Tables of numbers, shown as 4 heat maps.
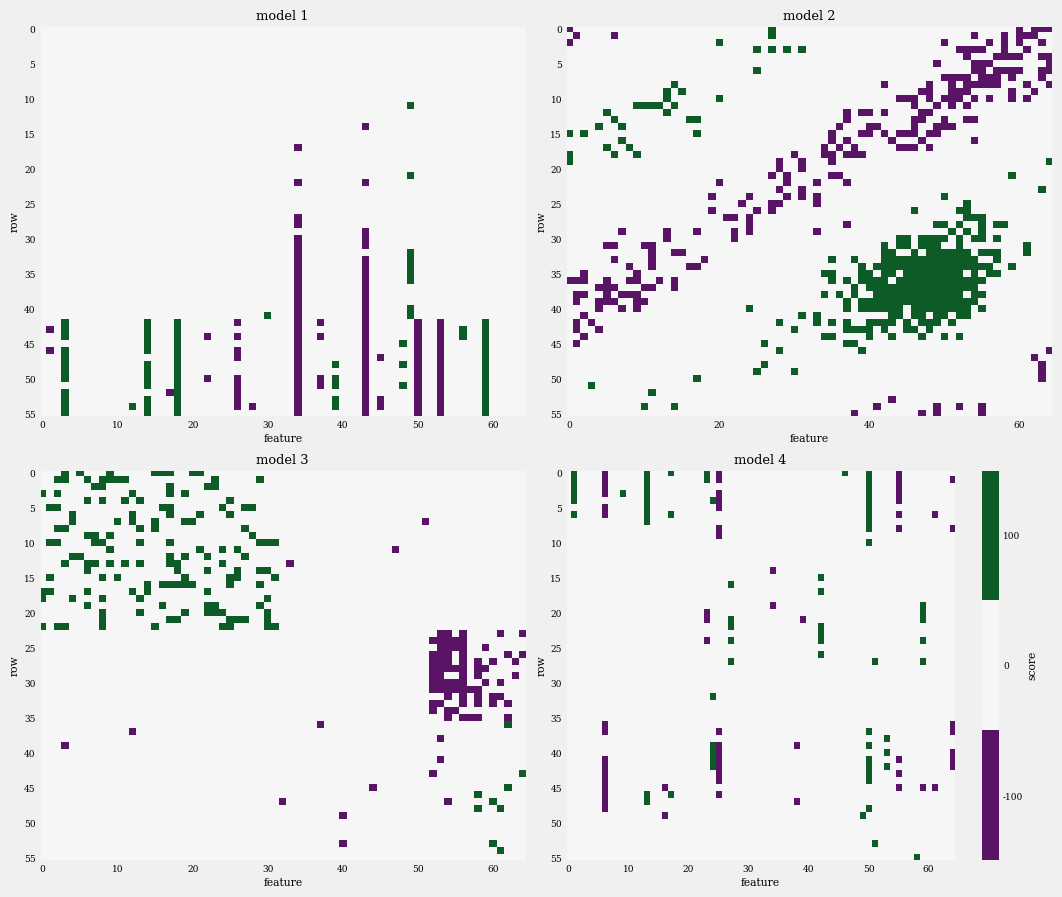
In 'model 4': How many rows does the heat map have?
56
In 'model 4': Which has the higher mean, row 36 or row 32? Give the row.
32
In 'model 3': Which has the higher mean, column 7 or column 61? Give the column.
7
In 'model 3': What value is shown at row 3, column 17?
100
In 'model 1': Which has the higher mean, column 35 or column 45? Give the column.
35
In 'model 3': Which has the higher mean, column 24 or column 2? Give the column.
2
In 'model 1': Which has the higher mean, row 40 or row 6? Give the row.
6
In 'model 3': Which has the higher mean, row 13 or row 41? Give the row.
13
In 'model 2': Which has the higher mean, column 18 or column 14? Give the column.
14
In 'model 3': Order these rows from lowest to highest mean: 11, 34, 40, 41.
34, 41, 40, 11
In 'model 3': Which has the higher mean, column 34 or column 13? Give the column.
13
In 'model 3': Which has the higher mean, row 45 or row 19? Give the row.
19
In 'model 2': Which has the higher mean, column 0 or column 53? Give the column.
53
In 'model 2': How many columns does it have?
65
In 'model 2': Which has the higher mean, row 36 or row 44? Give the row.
36
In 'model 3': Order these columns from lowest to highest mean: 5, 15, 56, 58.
56, 58, 5, 15
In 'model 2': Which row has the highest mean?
35
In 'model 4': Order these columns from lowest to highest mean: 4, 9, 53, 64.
64, 4, 9, 53
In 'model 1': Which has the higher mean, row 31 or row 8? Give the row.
8
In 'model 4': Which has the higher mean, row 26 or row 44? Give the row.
26
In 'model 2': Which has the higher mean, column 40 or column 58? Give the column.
40
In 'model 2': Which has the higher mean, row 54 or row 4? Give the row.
54
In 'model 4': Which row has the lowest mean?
45
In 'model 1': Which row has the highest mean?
48
